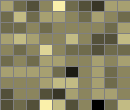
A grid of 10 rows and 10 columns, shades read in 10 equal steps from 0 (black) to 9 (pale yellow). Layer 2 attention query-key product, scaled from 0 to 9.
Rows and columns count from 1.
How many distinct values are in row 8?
4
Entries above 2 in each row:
9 10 10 10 10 10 9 10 9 9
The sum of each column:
46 51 46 58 56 47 46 43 45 55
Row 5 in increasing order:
3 4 4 4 4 4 5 5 5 8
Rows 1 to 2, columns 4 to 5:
5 9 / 6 6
